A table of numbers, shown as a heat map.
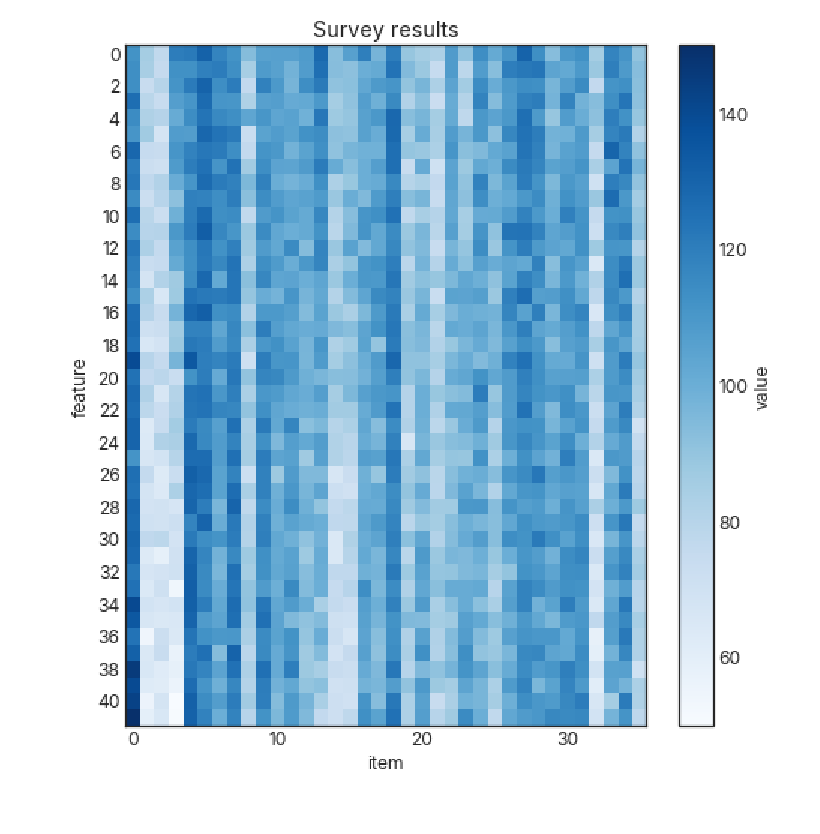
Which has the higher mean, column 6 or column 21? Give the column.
6
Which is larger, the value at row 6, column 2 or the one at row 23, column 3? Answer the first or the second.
the second
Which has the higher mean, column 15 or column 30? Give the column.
30
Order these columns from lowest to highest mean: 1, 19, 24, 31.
1, 19, 24, 31
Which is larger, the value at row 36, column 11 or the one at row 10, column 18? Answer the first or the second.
the second
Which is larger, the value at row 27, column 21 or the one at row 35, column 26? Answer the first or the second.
the second
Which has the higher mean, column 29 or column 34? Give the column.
34
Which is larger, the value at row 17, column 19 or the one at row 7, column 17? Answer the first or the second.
the second
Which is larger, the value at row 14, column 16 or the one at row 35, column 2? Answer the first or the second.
the first
